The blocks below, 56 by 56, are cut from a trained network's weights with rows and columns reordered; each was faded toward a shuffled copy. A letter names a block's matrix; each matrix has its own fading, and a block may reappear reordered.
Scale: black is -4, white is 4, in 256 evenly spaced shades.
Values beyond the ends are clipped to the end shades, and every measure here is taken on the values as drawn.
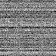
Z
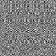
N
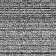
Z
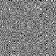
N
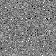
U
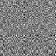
N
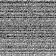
Z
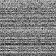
Z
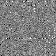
U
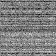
Z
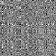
N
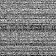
Z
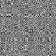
N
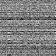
Z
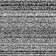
Z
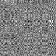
N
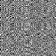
N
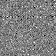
U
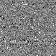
U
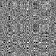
N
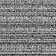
Z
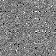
U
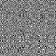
N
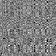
N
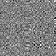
N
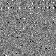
U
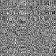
N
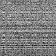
Z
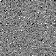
U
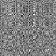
N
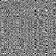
N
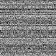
Z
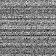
Z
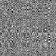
N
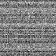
Z
